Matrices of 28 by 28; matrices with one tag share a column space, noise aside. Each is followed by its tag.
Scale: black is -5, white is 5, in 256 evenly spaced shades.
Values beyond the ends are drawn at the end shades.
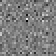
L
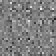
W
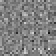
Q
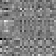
W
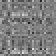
Q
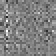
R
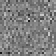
L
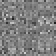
Q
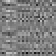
L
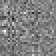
R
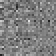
W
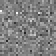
R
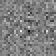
R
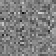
R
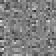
W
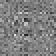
R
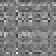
L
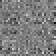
Q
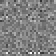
L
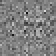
R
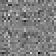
L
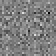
R
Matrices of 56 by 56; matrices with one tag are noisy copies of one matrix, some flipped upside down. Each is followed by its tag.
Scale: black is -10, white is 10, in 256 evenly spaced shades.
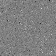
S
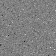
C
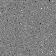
S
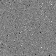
S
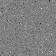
S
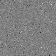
S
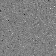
C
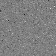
C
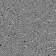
C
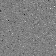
C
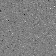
C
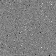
S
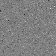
C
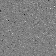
C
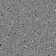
C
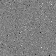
S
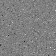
C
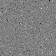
S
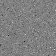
C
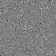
S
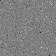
S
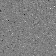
C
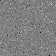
S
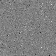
S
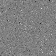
S
